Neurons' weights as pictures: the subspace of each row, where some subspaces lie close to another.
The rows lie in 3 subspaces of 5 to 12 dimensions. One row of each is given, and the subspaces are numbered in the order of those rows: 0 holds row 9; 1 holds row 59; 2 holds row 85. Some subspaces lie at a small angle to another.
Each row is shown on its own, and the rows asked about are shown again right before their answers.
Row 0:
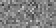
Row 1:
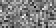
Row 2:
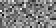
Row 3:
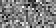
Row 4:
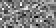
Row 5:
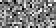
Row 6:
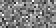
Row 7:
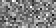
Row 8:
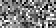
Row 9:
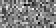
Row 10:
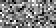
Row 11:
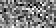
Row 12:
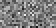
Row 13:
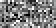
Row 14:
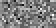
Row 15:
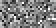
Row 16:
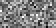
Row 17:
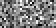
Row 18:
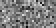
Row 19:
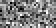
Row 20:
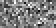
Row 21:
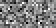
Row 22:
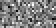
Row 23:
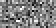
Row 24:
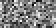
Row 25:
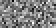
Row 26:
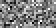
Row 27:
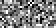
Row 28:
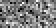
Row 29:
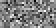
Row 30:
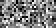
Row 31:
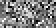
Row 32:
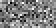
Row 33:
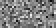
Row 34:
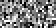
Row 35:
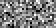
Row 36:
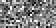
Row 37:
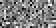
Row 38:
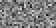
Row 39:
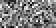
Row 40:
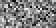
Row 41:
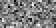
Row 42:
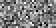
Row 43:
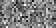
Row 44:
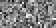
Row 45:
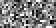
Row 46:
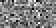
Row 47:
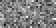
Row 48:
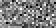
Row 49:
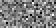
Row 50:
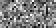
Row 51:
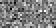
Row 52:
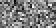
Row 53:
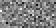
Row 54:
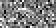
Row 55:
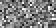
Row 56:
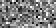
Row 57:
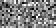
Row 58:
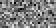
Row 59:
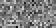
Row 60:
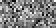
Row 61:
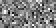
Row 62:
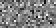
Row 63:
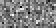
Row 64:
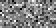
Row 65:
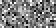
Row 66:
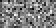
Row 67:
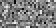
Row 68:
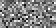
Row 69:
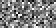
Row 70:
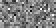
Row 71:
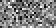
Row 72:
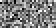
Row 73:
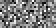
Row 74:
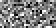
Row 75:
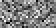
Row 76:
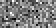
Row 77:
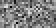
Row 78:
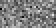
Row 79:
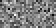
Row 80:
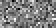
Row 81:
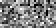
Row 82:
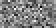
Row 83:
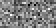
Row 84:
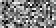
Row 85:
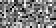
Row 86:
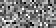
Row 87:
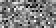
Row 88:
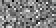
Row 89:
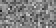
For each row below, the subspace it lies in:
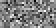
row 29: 2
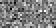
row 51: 2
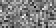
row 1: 1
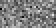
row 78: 0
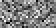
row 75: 0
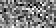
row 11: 0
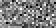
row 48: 1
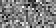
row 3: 0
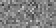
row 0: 1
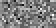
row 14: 2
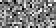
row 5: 2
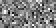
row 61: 0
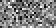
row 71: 0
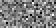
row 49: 1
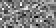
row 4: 0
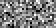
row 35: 0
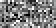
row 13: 1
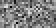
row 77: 0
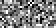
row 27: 0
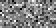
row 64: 2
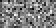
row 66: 1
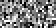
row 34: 1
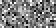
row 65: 0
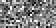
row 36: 1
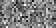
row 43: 2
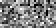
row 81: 0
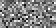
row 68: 2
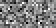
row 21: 1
